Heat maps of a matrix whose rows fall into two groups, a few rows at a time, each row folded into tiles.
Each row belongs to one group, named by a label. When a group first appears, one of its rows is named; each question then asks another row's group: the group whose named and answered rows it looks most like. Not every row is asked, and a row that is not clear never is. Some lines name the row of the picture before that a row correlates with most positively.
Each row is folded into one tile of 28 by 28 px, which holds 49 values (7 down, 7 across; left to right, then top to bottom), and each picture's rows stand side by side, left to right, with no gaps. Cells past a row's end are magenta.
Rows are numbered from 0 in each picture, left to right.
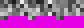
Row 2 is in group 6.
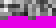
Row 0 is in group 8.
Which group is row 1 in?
6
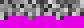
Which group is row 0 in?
6
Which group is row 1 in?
6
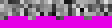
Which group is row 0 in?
6
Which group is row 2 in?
6
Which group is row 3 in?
8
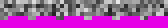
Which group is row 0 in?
8
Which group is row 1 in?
8
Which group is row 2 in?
6
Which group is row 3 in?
8
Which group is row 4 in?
8
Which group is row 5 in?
6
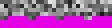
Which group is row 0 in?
6
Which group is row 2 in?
6
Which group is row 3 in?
8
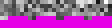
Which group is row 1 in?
6
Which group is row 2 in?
6
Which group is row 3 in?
8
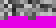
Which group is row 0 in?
6
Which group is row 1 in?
6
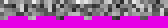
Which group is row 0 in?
8
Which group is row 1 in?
8
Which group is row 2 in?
6
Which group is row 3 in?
8
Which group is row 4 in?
6
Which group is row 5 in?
6
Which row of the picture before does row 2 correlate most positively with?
1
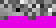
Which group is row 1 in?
6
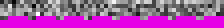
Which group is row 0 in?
6
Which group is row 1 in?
6
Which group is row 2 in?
8
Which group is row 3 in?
6
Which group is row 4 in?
8
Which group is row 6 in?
8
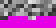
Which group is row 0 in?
6
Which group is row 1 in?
8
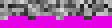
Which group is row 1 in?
6
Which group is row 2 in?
8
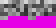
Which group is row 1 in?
8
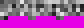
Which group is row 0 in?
6
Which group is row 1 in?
8
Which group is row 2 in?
8
